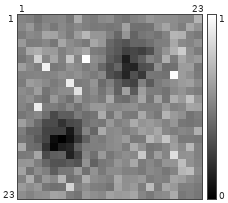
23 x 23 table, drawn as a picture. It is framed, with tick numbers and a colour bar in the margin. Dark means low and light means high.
Histogram: heavy tails on both sides. Average level on the scale: 50%. Dips: two. Odd rows or columns: none.
